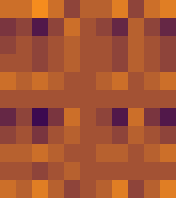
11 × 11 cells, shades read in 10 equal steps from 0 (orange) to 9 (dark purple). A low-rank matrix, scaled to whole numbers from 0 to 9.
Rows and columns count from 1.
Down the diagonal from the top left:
2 5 5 4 4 4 5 5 4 4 1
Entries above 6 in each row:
0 3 0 0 0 0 4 0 0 0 0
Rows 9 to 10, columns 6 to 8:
4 3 3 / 4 4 4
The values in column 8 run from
1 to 8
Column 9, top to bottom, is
5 3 3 3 4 4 2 3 4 4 5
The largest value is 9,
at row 7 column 3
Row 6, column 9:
4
